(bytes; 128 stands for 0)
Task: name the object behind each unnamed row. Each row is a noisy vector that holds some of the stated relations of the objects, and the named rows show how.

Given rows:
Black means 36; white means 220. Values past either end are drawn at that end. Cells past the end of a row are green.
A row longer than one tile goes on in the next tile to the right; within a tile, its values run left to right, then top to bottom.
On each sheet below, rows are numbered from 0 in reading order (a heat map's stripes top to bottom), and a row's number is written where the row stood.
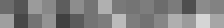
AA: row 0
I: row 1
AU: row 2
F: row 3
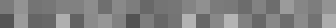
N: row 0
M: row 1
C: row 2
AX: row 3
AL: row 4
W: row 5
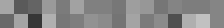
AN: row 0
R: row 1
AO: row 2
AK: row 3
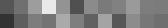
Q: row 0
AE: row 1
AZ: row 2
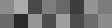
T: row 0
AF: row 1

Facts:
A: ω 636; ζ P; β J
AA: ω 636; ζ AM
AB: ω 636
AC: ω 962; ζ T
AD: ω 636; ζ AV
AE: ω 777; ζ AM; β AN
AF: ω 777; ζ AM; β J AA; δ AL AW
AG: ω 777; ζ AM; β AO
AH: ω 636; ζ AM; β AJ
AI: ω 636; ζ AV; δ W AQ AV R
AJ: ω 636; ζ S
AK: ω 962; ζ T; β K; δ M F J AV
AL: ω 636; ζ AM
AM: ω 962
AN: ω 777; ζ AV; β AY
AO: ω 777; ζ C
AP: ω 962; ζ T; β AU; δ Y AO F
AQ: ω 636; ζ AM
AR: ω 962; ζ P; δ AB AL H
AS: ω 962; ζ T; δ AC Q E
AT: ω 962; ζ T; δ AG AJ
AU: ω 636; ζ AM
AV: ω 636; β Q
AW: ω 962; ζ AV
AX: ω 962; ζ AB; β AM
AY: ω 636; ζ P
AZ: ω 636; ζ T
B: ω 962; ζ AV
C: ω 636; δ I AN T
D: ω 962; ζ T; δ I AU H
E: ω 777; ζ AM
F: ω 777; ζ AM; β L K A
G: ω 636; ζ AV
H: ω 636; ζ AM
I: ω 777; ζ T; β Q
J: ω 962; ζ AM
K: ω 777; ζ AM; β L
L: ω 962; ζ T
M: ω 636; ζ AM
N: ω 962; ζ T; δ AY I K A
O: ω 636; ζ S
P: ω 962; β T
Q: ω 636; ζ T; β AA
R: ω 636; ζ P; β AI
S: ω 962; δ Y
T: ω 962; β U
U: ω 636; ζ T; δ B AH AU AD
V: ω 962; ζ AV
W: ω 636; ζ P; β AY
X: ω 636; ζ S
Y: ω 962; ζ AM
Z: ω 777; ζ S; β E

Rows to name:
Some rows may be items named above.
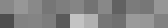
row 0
AP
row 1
L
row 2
A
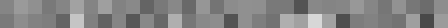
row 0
AJ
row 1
AC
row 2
AB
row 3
AG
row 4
AT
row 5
F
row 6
AP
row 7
AY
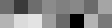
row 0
K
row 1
AV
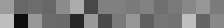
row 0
AM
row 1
T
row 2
AR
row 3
AX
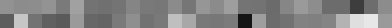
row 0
AS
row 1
U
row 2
AW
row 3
E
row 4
S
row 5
AI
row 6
K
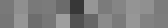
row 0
AW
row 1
AF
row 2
AJ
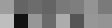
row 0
AM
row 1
J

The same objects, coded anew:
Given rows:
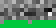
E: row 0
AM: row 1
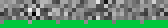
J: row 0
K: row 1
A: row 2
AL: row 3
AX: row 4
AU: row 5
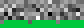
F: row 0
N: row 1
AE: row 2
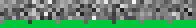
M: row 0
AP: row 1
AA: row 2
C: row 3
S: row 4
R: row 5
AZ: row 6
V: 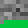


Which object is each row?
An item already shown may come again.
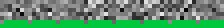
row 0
L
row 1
AE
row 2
AO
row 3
AF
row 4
AR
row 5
AF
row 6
T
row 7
AY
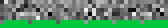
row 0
AV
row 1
U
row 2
AI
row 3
K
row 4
AM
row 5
L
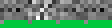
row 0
AB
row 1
I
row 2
AW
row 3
AB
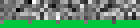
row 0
P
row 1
Q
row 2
AN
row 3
AV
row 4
AK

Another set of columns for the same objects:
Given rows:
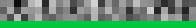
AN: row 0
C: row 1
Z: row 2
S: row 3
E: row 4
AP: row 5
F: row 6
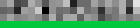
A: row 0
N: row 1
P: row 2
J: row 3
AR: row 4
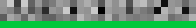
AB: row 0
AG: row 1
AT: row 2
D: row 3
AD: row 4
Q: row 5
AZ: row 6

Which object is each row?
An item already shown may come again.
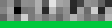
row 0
L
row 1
AR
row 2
T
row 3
AP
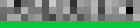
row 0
P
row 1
AM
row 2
AY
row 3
AI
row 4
U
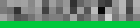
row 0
AA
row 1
AO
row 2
W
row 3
AK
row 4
AI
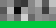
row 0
AK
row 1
AW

